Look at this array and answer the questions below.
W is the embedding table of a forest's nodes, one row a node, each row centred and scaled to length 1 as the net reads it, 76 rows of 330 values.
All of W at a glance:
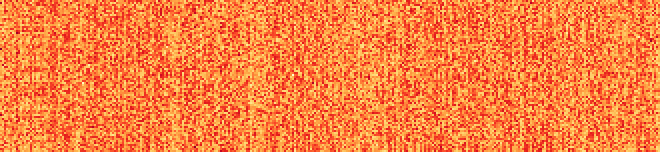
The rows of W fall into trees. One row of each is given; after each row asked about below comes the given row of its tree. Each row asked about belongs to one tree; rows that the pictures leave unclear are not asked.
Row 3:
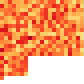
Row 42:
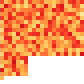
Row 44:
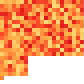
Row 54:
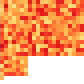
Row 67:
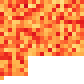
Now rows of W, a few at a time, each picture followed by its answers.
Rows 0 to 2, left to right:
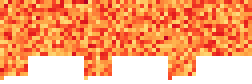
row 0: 42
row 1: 67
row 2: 44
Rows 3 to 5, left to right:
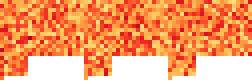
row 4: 3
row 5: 42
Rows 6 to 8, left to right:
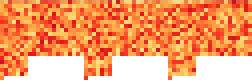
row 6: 3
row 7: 67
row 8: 44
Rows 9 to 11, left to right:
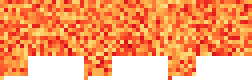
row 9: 3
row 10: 3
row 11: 44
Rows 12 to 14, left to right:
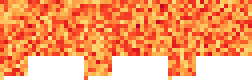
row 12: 54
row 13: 44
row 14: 67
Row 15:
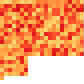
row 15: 44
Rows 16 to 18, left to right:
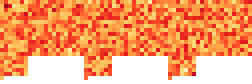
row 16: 54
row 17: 67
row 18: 67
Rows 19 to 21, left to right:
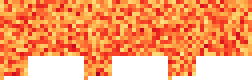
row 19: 54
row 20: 54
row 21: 3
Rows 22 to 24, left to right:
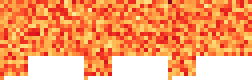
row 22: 42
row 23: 67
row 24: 42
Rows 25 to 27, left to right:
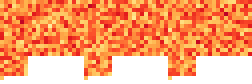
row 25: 54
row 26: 42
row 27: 67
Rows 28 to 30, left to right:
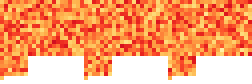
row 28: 3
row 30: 42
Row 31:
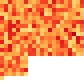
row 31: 3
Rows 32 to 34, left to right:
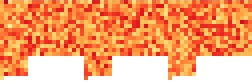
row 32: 54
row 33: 42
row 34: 44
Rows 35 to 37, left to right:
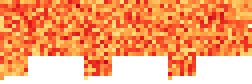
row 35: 44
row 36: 3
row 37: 3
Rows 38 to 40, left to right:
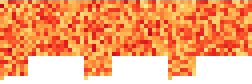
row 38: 3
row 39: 3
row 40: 54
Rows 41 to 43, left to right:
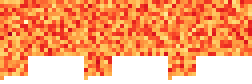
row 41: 44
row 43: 42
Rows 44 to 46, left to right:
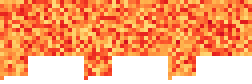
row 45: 67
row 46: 44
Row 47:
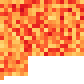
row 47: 44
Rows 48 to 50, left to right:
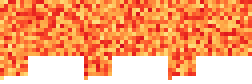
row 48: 42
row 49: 3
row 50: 67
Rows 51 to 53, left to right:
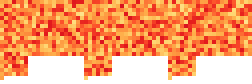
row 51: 42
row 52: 3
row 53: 54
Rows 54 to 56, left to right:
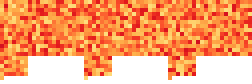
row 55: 42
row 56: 67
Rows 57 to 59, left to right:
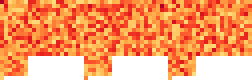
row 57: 54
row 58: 44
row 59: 54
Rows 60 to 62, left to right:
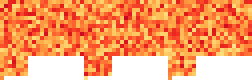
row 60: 42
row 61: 3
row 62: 42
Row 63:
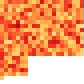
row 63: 3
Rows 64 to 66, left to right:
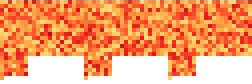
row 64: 67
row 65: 3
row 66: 67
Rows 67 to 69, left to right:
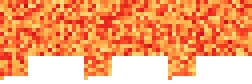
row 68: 54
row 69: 54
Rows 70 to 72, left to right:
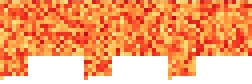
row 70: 67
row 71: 3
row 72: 54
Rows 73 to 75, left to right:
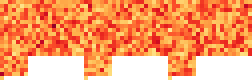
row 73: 3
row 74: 54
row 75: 54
